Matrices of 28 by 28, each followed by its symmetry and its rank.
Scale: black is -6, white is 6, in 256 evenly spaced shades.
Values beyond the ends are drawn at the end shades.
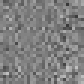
neither, rank five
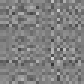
neither, rank three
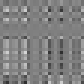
neither, rank one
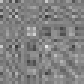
symmetric, rank three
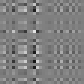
neither, rank one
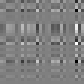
neither, rank one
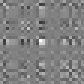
symmetric, rank three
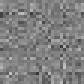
neither, rank five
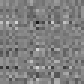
neither, rank three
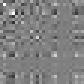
symmetric, rank three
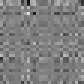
neither, rank three
